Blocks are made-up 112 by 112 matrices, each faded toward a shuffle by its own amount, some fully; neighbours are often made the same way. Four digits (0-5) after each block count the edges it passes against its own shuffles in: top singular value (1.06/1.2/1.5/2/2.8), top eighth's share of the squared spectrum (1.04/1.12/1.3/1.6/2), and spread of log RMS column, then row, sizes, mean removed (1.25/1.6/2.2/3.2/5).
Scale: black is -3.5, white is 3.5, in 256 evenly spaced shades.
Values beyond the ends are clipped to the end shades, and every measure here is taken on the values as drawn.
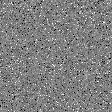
2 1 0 0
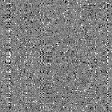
5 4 3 2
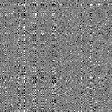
5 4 3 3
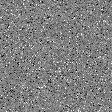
1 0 0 0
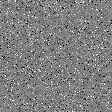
1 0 0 0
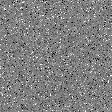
2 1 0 0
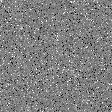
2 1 0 0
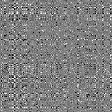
5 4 3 3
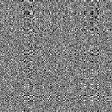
5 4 3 3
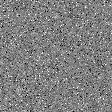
0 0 0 0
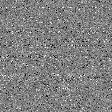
1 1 0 3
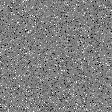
3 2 0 0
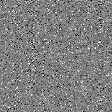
4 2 1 1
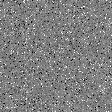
2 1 0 0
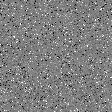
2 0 0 0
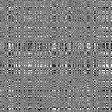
5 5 4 4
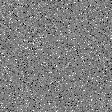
2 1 0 0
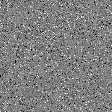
2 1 0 0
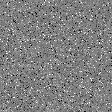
1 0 0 0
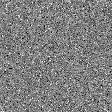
2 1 0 0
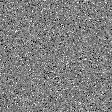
0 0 0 0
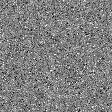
0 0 0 0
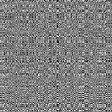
5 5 4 4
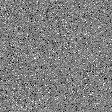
0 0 0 0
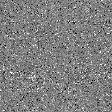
1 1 2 2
